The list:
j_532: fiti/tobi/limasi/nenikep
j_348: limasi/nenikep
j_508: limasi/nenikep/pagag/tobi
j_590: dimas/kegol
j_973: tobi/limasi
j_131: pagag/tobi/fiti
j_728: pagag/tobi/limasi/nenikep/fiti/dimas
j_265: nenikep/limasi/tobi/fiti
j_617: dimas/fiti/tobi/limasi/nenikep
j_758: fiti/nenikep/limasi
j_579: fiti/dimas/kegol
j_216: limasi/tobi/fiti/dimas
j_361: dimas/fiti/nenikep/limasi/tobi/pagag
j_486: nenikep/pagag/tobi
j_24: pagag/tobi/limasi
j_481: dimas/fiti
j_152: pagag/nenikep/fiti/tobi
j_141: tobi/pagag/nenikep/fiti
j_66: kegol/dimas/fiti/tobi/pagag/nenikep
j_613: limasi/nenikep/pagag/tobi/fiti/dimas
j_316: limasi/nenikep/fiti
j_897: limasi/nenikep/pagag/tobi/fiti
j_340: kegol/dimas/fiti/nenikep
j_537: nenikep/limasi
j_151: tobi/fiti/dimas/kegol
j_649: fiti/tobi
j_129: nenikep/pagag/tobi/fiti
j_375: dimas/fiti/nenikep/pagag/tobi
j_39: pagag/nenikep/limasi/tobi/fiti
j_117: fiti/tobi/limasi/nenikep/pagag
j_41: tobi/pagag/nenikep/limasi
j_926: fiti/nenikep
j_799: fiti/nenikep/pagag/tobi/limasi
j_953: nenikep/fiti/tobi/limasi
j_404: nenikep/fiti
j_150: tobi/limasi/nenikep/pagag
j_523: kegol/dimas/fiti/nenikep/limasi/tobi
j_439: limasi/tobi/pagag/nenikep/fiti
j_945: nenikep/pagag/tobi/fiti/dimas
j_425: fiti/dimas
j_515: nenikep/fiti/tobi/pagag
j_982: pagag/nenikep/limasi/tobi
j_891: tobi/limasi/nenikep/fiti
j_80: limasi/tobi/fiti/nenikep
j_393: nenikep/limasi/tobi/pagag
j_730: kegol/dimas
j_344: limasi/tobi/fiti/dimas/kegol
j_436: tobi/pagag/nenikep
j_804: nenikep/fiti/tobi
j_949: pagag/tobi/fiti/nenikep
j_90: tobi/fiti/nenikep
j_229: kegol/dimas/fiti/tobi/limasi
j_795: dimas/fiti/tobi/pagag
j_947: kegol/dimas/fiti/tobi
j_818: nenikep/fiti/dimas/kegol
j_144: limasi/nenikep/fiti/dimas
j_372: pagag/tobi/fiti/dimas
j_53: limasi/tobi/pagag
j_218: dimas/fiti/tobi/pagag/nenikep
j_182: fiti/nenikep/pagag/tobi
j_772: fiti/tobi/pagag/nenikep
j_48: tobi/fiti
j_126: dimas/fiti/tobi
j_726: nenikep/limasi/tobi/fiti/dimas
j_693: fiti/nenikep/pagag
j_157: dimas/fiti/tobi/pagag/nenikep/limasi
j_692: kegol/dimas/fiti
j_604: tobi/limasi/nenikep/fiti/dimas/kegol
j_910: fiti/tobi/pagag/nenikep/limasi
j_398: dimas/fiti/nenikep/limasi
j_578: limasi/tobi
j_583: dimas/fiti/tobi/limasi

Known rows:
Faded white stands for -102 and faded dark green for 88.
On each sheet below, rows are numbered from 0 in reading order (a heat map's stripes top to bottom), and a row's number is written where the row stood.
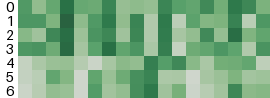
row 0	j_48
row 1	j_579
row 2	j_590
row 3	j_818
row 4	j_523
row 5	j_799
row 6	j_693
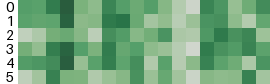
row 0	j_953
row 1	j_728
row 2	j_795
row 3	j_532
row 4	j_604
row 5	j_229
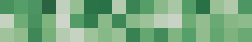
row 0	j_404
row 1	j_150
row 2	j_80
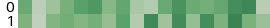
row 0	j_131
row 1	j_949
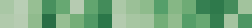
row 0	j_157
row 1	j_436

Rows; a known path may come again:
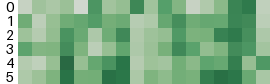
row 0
j_129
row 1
j_131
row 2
j_157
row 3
j_39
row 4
j_436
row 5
j_348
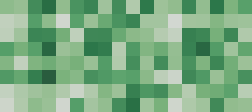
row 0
j_590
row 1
j_799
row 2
j_617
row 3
j_316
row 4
j_949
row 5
j_953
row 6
j_523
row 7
j_693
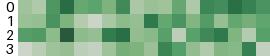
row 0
j_772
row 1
j_80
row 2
j_144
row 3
j_692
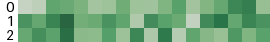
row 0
j_66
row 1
j_804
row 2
j_344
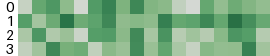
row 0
j_150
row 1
j_48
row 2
j_945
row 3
j_229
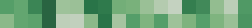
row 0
j_891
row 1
j_439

